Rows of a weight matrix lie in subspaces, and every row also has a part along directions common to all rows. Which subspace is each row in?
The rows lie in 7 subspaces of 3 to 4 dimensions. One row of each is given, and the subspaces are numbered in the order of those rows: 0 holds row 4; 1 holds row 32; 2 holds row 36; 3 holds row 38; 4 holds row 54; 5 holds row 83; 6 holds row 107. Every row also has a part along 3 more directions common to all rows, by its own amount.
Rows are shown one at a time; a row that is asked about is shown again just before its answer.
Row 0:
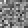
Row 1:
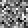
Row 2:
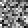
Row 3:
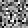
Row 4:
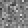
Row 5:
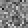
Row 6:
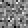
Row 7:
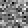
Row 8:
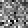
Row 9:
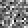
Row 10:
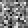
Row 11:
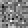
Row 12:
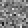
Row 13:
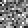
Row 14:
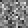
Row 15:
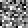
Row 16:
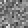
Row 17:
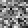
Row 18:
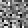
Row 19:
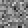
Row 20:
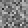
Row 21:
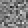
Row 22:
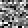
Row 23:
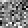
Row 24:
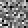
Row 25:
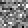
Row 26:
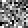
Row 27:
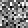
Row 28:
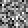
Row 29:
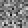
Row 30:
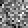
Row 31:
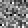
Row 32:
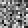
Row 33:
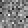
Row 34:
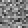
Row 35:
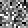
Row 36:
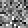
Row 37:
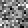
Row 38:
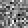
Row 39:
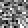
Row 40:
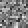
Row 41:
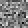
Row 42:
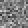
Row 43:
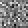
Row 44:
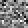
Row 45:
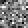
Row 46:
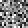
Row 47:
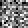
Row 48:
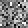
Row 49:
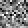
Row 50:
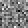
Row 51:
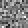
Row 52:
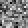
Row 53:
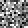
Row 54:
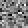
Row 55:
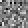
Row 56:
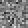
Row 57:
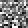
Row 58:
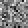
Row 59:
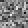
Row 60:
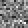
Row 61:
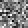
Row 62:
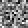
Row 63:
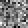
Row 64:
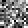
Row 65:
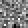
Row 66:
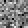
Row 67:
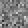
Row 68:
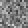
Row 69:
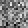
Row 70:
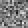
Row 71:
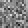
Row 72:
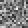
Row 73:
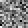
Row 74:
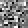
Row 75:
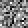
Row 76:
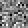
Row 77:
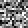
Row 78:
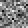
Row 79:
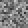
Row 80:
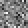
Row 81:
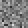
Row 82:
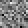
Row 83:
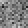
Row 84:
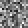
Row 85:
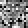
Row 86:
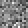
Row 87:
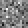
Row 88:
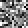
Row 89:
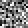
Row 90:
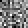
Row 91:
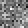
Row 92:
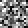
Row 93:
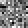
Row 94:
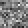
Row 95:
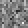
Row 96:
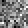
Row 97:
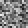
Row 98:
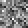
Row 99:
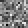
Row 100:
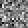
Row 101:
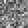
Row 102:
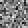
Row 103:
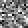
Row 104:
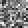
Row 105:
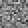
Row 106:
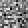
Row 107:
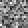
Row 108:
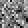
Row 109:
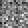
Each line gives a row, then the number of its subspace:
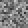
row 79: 2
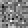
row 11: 5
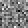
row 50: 4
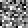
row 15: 6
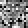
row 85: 5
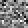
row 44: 2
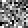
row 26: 3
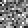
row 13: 6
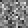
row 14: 5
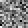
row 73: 6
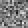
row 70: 1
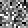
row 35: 2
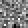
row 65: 3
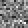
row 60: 2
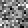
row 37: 0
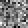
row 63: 4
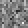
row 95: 4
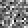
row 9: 3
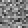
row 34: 0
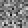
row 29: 1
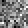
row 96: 3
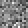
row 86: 4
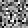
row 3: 3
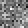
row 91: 0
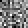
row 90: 1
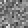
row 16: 6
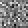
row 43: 3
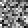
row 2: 4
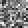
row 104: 1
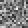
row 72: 2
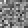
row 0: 6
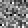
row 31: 1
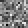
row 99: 2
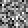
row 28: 5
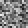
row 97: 6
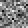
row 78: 0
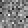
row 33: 1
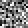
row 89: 1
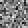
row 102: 2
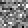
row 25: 0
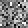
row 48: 2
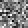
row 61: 2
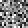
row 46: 1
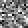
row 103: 4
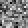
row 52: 6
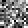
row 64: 3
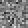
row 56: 3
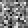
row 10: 5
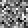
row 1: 5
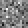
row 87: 1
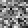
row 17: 0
